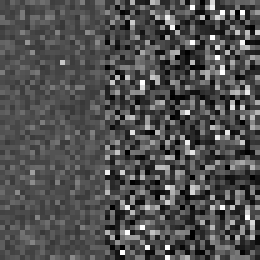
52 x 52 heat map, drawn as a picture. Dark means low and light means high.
Slope: none. Average level on the scale: 30%. Seam: vertical, 40% of the way across, the left part calmer. Histogram: skewed, a long tail of high values.
